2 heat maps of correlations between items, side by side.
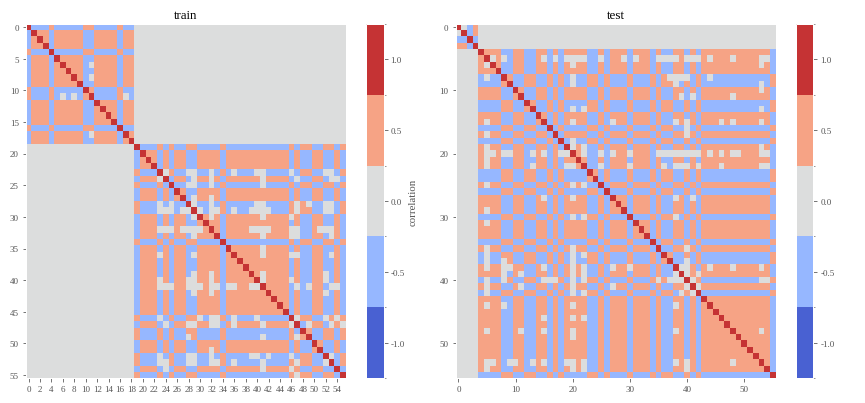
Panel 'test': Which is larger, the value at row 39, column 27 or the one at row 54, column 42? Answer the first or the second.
the first
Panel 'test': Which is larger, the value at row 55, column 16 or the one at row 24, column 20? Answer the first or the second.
the first
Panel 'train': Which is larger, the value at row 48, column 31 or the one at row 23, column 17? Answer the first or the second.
the second
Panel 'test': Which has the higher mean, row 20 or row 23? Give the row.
20
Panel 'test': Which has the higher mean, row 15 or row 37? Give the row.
15
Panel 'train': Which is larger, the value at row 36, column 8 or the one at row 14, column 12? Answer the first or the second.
the second
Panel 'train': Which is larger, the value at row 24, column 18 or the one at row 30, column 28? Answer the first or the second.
the first
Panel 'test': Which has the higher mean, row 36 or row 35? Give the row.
35
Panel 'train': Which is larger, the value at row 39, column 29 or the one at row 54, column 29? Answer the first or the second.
the first
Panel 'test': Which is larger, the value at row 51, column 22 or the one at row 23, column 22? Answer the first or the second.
the first
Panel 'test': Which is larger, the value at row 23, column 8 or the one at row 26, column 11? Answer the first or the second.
the first
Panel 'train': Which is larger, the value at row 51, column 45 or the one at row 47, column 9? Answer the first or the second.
the first
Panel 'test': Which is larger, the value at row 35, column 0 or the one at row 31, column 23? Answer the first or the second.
the first
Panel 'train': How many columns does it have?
56
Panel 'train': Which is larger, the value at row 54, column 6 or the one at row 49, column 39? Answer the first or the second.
the first
